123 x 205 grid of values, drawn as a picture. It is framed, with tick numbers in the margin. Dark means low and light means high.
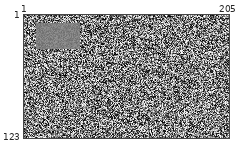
An odd patch, calmer than its surroundings, sits in the top left. On average the colour sits 50% of the way up the scale. No row or column stands out. No overall slope runs across the table. The grain is fine, like static. The top left is the calmest part. The values spread evenly over their range.
